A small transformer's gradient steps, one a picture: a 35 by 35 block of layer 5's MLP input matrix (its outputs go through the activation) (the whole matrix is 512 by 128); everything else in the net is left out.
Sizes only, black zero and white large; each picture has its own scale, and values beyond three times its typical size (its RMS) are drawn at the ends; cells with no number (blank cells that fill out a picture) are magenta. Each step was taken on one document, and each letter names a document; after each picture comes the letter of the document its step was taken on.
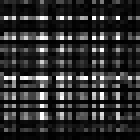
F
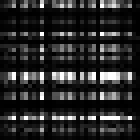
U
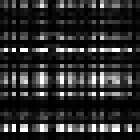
U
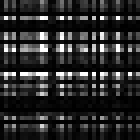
F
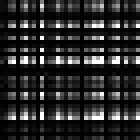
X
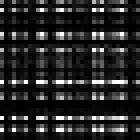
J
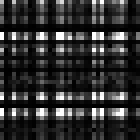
J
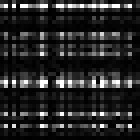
U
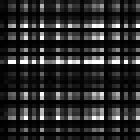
X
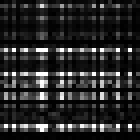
F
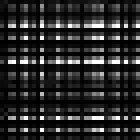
X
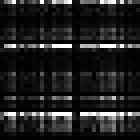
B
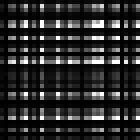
X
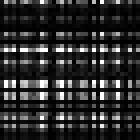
F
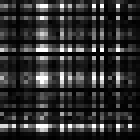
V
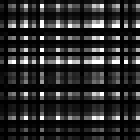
X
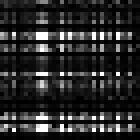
V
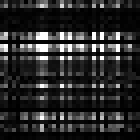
V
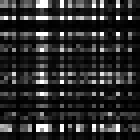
V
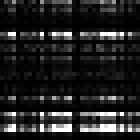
B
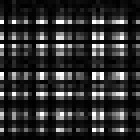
J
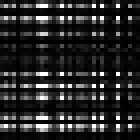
V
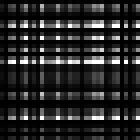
X
